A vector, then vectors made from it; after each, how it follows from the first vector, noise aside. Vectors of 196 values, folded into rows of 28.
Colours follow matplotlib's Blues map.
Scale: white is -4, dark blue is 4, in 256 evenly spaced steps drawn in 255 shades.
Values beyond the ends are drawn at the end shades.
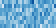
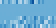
partly zeroed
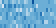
partly zeroed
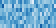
negated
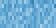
shrunk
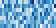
scaled up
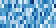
scaled up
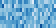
negated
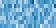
copied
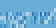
partly zeroed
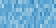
shrunk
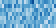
copied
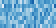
copied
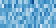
copied
